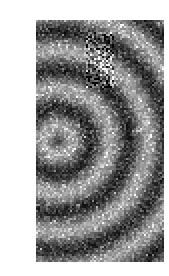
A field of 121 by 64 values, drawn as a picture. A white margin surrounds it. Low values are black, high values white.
No overall slope runs across the table. An odd patch, rougher than its surroundings, sits in the top middle. The top middle is the roughest part. Rings spread out from the middle left.
